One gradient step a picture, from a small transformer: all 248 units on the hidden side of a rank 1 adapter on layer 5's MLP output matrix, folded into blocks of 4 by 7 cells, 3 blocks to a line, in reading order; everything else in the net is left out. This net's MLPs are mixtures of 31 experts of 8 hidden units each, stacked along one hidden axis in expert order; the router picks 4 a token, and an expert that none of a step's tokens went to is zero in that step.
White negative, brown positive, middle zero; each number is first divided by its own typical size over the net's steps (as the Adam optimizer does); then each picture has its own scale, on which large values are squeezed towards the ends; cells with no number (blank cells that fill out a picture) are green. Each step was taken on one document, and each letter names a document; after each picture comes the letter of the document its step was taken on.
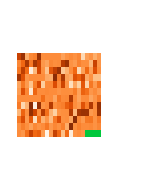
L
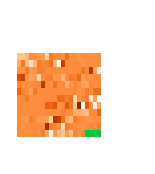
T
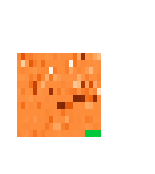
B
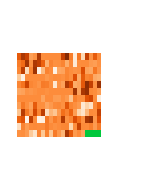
L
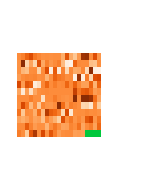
L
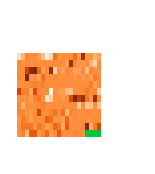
B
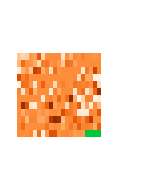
L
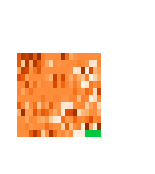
L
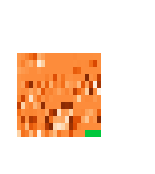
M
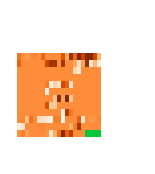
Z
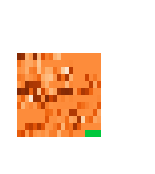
M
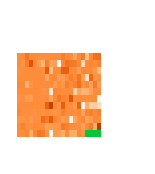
T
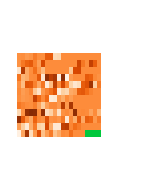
M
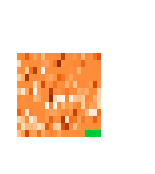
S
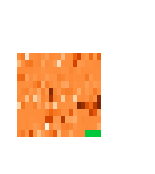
S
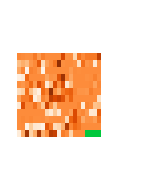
S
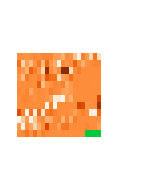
S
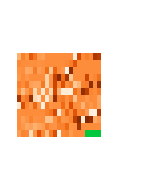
M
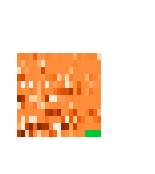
M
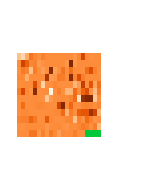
B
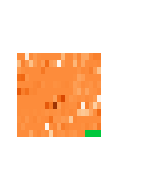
T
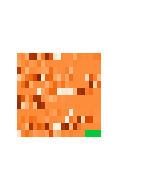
M
